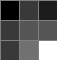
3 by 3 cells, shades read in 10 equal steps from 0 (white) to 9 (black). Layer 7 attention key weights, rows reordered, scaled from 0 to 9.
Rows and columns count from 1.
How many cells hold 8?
1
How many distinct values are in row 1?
3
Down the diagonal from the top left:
9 6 0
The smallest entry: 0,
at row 3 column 3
